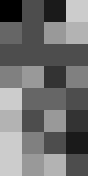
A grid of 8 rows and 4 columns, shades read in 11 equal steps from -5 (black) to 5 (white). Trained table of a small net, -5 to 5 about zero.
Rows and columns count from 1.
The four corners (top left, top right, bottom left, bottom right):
-5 3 3 -2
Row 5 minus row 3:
5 1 1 0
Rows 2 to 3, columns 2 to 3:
-2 1 | -2 -2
